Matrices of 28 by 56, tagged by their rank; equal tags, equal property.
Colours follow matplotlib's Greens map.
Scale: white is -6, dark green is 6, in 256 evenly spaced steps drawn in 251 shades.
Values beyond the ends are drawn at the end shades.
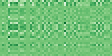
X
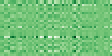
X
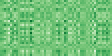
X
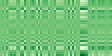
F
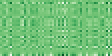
X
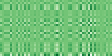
F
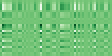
F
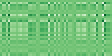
F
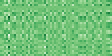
X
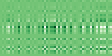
F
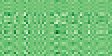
X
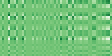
F
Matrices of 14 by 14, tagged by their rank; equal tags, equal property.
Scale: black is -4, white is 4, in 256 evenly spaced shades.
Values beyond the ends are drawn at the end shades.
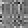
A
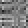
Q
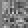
A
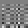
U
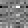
Q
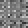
A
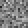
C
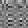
Q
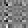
Q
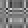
U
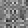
A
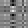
U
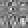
A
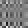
U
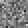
C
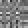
A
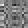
Q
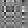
U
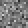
C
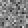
C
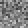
C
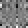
Q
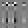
U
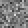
C
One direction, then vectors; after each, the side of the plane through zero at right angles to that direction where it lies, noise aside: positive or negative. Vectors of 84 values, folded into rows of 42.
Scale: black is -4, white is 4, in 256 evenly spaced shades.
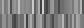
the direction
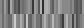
negative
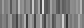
positive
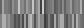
positive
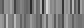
negative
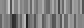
positive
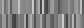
positive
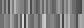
negative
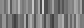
positive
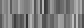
positive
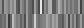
negative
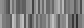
negative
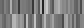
negative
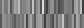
positive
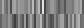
positive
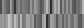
negative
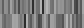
negative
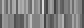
positive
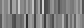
positive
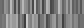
negative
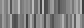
positive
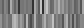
negative
